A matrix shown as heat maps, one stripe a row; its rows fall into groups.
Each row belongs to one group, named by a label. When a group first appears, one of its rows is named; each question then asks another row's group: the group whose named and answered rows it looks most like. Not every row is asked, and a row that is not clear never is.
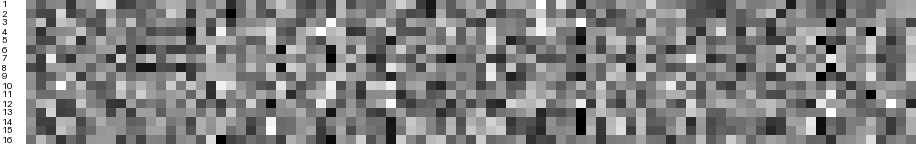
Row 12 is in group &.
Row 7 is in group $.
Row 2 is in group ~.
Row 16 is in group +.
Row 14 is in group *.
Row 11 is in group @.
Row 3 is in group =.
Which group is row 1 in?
~
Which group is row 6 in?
+
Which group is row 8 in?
+
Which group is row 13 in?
$
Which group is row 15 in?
*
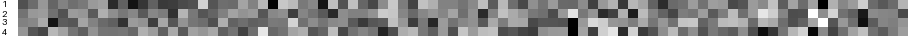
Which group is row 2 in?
&
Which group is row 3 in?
$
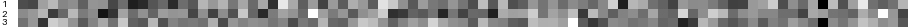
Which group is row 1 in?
+
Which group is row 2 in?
&
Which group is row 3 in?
=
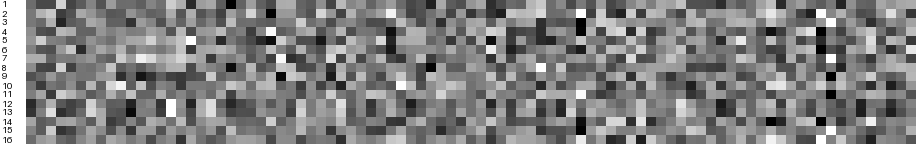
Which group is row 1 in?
~
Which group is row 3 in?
$
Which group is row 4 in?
*
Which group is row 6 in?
*
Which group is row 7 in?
@
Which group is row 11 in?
=
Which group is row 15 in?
$
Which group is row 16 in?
&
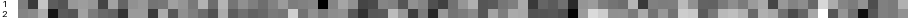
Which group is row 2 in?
$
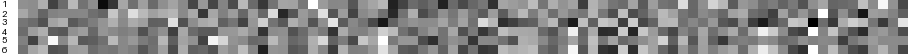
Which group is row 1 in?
&
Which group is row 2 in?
@
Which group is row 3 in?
*
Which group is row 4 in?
&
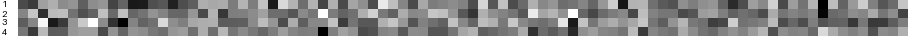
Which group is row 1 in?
+
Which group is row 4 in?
$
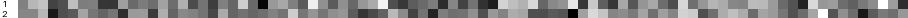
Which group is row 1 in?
&
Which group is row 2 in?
$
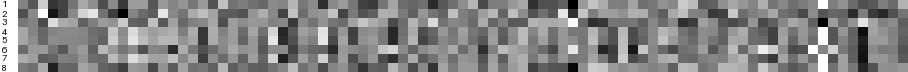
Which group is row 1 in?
$
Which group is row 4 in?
@
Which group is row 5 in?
@
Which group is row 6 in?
&
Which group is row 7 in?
@
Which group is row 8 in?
$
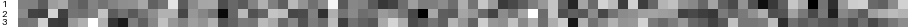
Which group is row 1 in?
*
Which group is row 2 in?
~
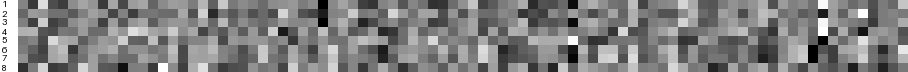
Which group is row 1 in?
$
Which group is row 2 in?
+
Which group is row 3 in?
$
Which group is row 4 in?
@
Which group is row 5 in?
=
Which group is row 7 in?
*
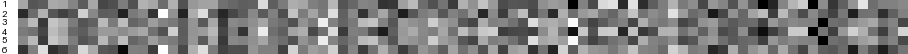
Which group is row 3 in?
=
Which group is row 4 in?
*
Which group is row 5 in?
=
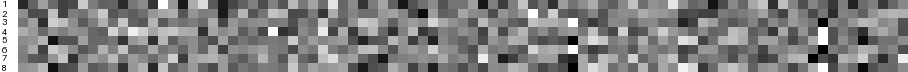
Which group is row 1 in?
~
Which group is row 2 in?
~
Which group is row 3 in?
=
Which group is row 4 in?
@
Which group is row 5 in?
$
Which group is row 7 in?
*
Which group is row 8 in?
$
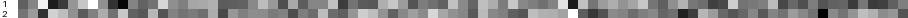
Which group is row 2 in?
=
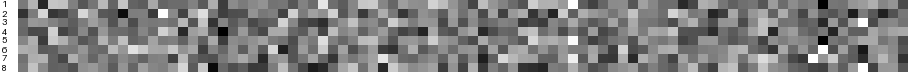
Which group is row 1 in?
=
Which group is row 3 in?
+
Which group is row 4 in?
~
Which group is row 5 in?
=
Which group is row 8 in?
+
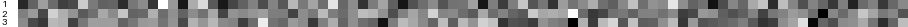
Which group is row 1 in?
~
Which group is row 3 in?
*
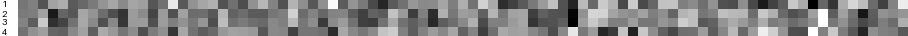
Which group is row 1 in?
*
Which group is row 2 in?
$
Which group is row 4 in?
&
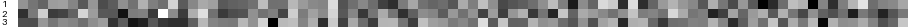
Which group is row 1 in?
*
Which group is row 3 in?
+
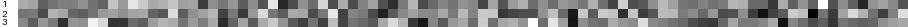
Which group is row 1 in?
@
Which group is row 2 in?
*
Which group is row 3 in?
~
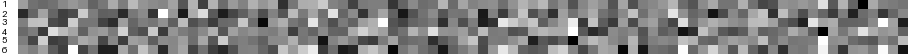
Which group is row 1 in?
@
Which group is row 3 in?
&
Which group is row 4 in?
=
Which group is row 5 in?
$
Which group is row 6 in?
&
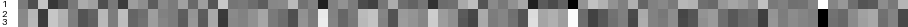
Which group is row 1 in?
$
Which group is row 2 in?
=
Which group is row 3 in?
=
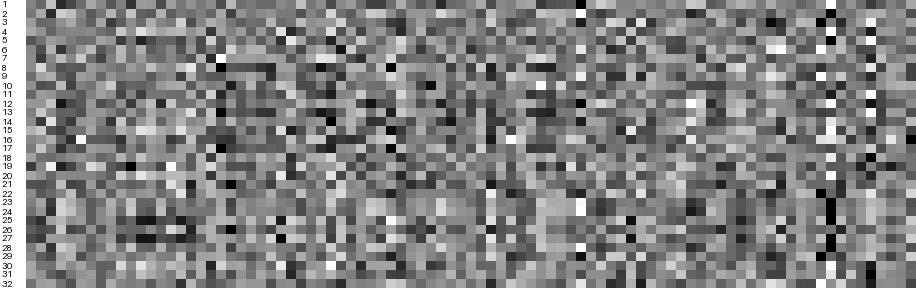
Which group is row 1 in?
$
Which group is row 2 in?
=
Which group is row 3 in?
*
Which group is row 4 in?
@
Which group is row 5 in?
+
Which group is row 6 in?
&
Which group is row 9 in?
&
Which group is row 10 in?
~
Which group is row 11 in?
+
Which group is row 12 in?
$
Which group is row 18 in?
@
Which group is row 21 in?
~
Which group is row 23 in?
=
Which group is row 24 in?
=
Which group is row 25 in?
+
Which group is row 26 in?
~
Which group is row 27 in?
+
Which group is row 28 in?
=
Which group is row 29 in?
*
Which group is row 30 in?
@
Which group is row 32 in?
&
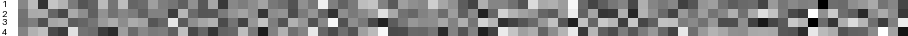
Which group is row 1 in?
=
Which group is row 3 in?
*
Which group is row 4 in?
&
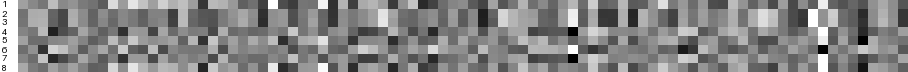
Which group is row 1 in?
@
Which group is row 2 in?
&
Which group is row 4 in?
$
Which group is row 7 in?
$
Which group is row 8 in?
@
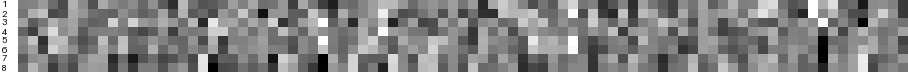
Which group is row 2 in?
&
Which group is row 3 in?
@
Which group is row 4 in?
+
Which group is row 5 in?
=
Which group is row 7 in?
+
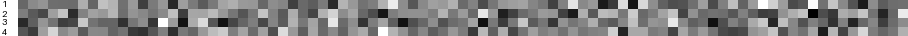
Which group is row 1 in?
&
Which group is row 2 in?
*
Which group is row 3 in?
~
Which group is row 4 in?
+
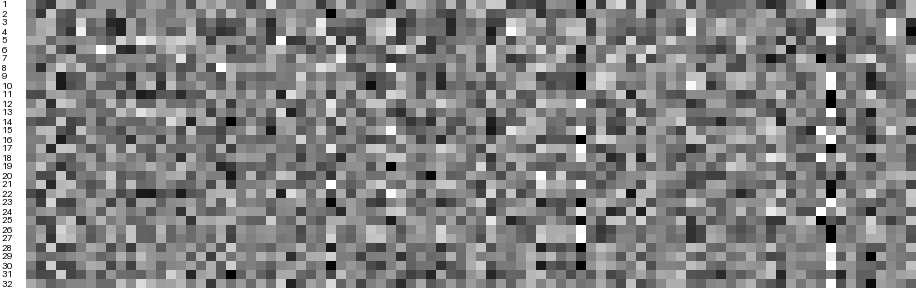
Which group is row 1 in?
*
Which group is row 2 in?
$
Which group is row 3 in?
&
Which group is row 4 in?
&
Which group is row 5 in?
@
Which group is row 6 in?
~
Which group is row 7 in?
*
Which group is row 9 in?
$
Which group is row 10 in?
$
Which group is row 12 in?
=
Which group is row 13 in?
@
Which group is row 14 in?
~
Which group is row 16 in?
$
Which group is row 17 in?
=
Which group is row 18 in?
&
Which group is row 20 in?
~
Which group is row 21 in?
=
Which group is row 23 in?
$
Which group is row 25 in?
*
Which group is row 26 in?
=
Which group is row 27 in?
=
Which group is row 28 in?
$
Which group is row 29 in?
@
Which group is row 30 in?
$
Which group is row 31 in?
~
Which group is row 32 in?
@
